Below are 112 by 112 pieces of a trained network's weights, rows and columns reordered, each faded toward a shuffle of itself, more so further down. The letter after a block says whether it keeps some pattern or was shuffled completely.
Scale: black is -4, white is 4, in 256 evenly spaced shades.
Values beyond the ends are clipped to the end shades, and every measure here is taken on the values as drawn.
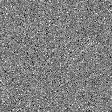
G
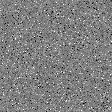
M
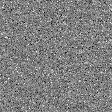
G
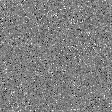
M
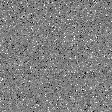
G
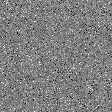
M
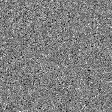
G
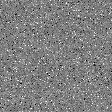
G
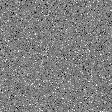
M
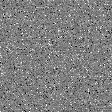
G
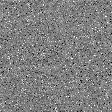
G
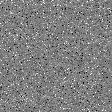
M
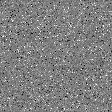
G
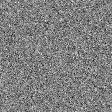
M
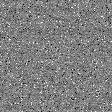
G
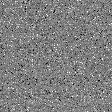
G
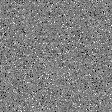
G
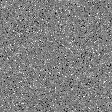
M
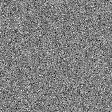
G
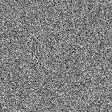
G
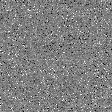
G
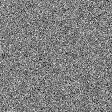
G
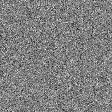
G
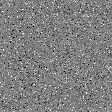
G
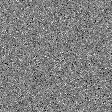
M
